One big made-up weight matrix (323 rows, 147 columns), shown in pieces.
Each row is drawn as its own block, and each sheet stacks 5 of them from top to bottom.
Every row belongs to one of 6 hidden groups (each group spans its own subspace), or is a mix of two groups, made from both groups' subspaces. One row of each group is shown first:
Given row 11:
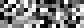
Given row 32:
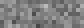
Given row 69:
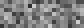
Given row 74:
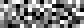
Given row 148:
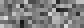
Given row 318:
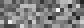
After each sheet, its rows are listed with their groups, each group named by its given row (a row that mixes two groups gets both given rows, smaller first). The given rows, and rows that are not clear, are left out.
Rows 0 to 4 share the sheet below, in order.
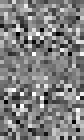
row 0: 69
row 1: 74
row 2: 32 and 74
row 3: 148
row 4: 74
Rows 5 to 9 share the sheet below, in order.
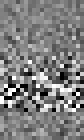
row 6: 74
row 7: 32
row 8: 11
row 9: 32
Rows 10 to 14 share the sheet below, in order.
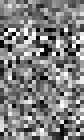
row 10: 11
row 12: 32 and 148
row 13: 32
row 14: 32
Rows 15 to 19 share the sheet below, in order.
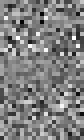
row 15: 148
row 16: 74
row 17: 32
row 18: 32
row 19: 69 and 148
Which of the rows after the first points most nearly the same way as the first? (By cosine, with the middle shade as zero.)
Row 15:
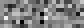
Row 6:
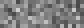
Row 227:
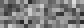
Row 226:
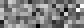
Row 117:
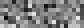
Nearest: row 226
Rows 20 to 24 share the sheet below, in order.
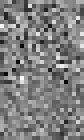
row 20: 69
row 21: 318
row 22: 148
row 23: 74
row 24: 32
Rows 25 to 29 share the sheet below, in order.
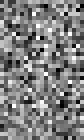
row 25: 32
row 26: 11
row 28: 32
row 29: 74 and 318
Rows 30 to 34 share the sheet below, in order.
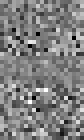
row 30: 318
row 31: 74
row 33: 32 and 74
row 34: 32
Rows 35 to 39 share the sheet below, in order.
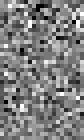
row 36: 148
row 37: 69
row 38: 148
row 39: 148 and 318
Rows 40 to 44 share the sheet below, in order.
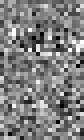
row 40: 32
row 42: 32
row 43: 32
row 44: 318
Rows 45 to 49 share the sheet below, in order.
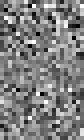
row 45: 69
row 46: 74
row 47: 148
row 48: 11
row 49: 69 and 318
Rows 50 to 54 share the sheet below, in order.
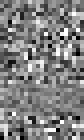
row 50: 32 and 318
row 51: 69 and 318
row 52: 11
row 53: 318
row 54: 69 and 318
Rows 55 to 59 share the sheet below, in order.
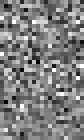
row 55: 32 and 318
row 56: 318
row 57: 69 and 74
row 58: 148
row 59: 148
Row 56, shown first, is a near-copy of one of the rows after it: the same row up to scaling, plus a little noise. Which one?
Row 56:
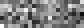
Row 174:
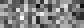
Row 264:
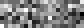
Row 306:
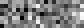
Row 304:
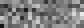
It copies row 264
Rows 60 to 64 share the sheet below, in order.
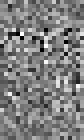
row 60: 148 and 318
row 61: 148
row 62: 69
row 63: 69 and 74
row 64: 74
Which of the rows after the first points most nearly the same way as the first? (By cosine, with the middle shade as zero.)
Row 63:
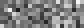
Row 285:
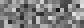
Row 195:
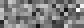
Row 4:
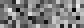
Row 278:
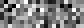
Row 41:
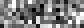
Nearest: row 4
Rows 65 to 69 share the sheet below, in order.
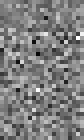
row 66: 32
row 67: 148
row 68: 74
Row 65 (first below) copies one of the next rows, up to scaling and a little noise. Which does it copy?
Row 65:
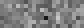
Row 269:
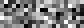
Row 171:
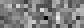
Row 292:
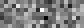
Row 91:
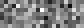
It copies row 171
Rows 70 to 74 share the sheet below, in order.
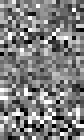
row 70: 74
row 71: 11 and 148
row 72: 74 and 148
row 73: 69 and 318
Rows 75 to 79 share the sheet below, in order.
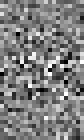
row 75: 318
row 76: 74
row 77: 148 and 318
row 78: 11 and 32
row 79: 69
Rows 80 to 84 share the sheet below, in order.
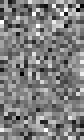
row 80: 32
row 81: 74
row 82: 318
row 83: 32
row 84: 11
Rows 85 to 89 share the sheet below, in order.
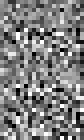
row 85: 32 and 148
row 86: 74
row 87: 318
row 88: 74
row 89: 74
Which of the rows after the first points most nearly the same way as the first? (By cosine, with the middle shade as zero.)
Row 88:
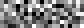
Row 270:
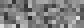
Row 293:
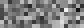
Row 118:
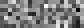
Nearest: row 118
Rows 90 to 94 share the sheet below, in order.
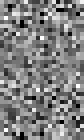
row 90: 148
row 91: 11
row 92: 69
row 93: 69 and 74
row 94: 32 and 148
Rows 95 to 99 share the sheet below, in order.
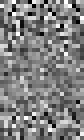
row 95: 69
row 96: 148
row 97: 148
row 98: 32 and 69
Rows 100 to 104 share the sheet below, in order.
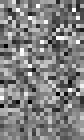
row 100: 74
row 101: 148
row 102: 69 and 74
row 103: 32 and 318
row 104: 318
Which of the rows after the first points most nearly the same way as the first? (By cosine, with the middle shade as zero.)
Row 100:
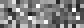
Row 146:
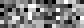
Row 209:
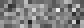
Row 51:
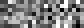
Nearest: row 209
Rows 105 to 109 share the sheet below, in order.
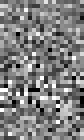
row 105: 318
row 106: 74
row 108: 318
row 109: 318
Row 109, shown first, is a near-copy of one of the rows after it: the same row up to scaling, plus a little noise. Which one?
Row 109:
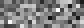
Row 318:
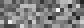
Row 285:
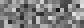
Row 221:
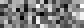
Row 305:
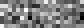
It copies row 318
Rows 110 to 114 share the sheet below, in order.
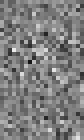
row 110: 32
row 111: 32
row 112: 69 and 318
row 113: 148 and 318
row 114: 69
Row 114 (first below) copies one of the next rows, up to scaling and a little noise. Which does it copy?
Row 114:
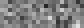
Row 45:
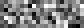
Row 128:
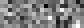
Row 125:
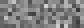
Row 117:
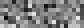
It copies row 128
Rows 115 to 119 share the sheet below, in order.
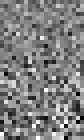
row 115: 32 and 74
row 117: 69
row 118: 69
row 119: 32
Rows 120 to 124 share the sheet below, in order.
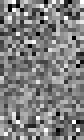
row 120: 148
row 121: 74
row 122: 32
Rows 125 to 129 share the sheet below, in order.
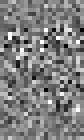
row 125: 69
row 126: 148
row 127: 74
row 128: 69
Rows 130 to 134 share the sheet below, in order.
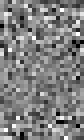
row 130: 69 and 318
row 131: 318
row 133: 11
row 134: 148
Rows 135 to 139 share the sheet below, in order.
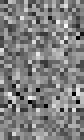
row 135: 69 and 318
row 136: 32
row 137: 32 and 69
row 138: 74
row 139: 32
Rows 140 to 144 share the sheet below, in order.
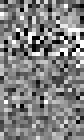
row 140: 318
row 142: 32
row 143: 148
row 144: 32
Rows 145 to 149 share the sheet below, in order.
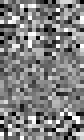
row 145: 318
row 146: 11 and 318
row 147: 74 and 148
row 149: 69 and 318
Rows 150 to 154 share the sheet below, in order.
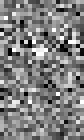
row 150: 148
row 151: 32
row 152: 69
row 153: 318
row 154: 32
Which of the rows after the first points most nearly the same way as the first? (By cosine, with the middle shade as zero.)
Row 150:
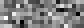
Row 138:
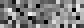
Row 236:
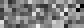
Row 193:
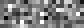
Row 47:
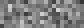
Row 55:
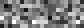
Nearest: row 138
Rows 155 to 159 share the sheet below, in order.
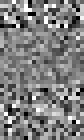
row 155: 69
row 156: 32
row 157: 69
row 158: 32
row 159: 11 and 318
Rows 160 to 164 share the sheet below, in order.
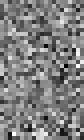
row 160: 32
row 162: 32
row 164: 32
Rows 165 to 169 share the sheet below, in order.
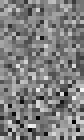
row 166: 11
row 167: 74 and 318
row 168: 32 and 318
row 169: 74
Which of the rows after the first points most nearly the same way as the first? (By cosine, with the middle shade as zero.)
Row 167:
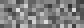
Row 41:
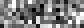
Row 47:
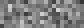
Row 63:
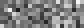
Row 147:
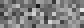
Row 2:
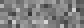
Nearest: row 2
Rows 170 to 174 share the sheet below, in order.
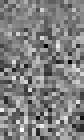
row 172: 148 and 318
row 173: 69
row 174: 318
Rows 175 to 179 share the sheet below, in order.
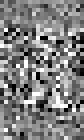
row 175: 32
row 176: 11
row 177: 318
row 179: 148
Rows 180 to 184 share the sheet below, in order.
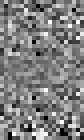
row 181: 32
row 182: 32
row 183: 32
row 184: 32
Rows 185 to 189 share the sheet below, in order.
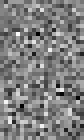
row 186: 74
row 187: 11
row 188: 74 and 148
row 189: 148 and 318
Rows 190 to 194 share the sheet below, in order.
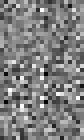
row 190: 11
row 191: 32
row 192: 148
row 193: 148
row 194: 69
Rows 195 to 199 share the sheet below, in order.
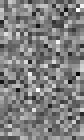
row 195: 32
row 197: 11 and 69
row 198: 74
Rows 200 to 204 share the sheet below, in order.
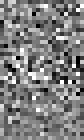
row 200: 32
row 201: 148
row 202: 74
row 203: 32
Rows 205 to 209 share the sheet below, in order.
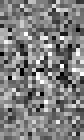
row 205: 148
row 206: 69
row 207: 32 and 318
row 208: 11
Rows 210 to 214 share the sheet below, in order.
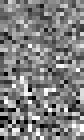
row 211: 74 and 318
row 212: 148
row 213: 69
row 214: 318
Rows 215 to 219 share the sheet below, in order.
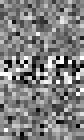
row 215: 32
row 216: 74 and 148
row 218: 32
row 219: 148
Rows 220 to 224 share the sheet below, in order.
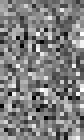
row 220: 69
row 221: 318
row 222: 74
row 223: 32 and 148
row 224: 69
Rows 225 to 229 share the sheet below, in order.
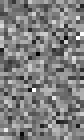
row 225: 32 and 69
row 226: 32
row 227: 11
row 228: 69
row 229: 148
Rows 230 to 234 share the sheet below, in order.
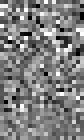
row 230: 318
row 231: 69 and 318
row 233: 148
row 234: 74
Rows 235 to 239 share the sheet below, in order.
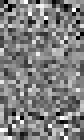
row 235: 11
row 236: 32
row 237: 69
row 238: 74 and 318
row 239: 148
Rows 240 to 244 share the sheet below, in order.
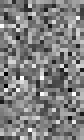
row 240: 69
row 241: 74
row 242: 32 and 148
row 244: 74 and 318
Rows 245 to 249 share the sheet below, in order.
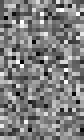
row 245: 148
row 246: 32
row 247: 148
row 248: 74
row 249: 318
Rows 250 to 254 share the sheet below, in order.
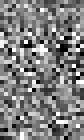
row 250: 11 and 69
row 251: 32
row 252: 32 and 74
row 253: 69
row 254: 148
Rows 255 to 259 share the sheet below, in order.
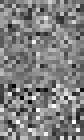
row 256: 32 and 74
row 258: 32 and 74
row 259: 74
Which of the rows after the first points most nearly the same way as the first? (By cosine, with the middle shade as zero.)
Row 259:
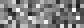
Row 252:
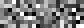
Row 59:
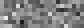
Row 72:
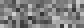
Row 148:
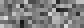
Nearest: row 252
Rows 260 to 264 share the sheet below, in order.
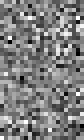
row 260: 32 and 74
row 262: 148
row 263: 32
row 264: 318
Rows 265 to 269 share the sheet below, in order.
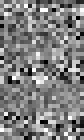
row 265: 11 and 69
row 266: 32
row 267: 32
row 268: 74 and 148
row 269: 11
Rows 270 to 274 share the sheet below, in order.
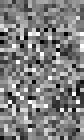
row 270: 69
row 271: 318
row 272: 74
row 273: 74
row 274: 69
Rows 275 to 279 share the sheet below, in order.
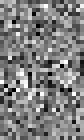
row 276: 74
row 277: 69 and 318
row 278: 11
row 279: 74
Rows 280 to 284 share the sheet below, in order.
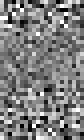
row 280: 148
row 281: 74
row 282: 74
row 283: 11 and 69
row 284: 32 and 318
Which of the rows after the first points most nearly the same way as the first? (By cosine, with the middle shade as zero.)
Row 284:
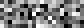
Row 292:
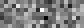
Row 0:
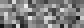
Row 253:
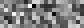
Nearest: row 253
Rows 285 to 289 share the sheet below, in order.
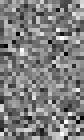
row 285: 318
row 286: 148
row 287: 74 and 148
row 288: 32 and 318
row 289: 32
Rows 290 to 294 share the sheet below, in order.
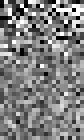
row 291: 148
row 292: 11
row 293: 32
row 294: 74
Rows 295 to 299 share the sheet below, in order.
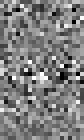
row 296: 148
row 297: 32
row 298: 69
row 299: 74
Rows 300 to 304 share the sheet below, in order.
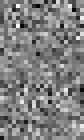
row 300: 69 and 74
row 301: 32
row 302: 69
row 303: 318
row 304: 318
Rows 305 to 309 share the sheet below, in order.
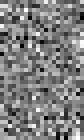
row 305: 318
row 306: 318
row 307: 32 and 148
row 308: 32
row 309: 69
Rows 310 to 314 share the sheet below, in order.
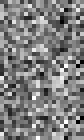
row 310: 32
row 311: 32 and 74
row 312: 32
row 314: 32
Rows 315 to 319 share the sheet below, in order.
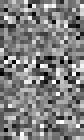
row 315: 69
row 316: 32
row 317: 11
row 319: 148
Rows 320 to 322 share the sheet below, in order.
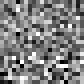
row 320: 74
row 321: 74
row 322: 148
